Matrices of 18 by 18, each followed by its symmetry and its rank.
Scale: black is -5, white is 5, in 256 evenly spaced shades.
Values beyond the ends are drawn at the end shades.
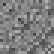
symmetric, full rank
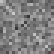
symmetric, full rank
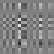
neither, rank one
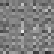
neither, rank three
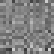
neither, rank three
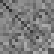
symmetric, full rank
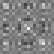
symmetric, rank three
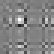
symmetric, rank two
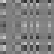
neither, rank one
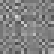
symmetric, rank three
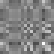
symmetric, rank two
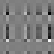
neither, rank one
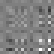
symmetric, rank two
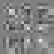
symmetric, rank three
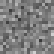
symmetric, full rank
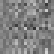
neither, rank three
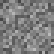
symmetric, full rank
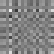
symmetric, rank two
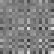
symmetric, rank two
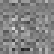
neither, rank three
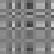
neither, rank one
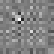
symmetric, rank three
